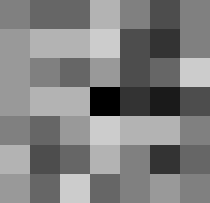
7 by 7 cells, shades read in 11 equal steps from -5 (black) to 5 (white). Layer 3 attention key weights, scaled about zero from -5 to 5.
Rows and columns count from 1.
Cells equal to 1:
7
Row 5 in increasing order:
-1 0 0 1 2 2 3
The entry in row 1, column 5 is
0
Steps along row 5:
down up up down same down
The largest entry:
3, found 4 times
